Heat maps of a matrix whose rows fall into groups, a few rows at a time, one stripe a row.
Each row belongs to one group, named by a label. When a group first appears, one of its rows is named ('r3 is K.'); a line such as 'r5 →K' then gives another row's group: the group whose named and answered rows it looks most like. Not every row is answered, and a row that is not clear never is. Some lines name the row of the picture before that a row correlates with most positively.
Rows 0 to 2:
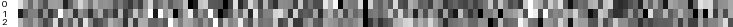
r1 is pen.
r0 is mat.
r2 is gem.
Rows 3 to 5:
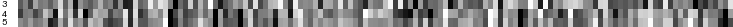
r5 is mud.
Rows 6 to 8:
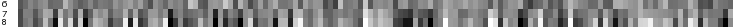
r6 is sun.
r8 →mud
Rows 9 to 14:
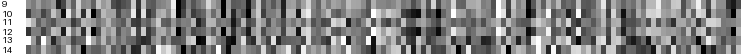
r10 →mud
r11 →mat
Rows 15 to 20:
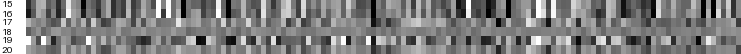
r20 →gem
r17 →gem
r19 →mat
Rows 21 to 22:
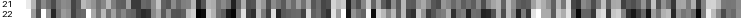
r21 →mat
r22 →mat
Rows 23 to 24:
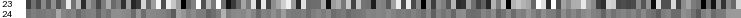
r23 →pen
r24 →gem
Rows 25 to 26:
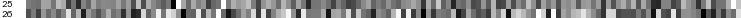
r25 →gem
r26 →pen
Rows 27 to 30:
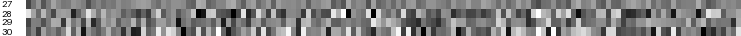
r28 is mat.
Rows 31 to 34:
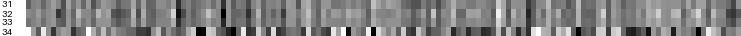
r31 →mud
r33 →mud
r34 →mat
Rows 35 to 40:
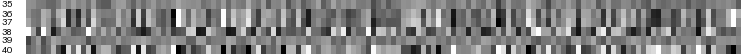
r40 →mud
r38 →mat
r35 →gem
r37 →gem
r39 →sun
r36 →gem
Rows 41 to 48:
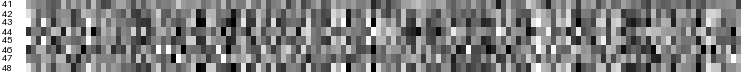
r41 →gem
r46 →pen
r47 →gem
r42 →mat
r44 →mud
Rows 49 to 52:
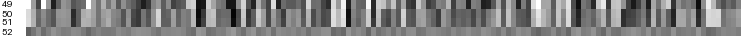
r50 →mat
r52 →sun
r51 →mat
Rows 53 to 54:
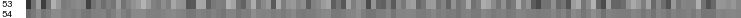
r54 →sun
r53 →sun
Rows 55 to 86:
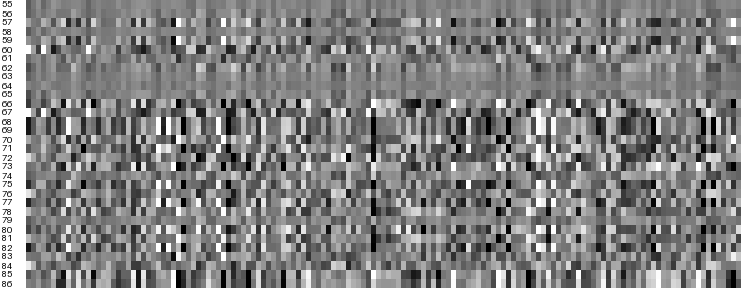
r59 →gem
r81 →gem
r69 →pen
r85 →mud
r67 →mat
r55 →sun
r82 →pen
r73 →mud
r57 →gem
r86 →mud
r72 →mat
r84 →mat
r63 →sun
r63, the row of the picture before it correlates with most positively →53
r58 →sun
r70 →gem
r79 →sun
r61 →mud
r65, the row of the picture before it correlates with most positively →53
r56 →sun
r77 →pen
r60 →mat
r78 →gem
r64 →sun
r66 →mud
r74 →sun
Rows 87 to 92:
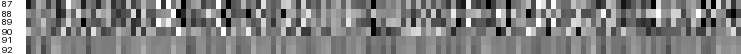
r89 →pen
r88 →mud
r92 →sun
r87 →pen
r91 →sun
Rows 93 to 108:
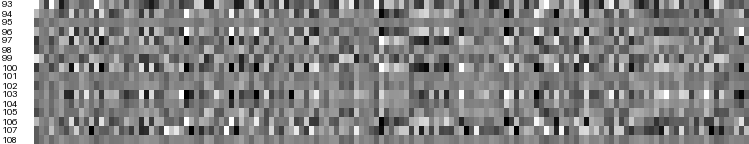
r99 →mat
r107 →pen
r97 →mud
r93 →mat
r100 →mud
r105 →sun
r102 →sun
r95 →sun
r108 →sun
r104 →mud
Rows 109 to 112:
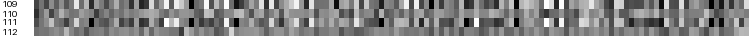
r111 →pen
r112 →gem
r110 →sun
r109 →pen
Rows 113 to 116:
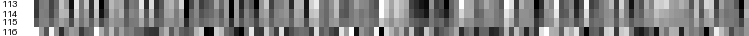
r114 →mud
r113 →mud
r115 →mud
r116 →mat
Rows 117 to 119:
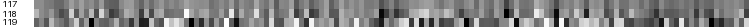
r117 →gem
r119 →pen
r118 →gem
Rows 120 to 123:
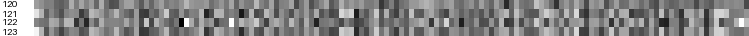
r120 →gem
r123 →mat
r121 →mat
